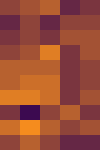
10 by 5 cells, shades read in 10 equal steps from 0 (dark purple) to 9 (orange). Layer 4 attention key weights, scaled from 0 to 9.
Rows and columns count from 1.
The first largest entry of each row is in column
3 2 4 3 1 2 1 4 2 2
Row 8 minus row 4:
-1 -5 -4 3 -2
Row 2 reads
2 4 2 4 4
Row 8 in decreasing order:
6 4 3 3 0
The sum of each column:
47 54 53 35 40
